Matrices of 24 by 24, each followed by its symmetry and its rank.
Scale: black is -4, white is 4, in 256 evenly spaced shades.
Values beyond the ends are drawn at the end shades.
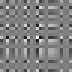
symmetric, rank one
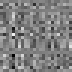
neither, rank three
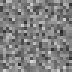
antisymmetric, full rank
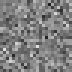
antisymmetric, full rank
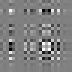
symmetric, rank one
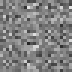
neither, rank five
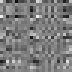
neither, rank three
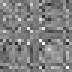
symmetric, rank three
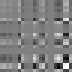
symmetric, rank one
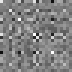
symmetric, rank three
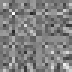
symmetric, rank three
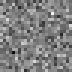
antisymmetric, full rank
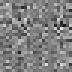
neither, rank five
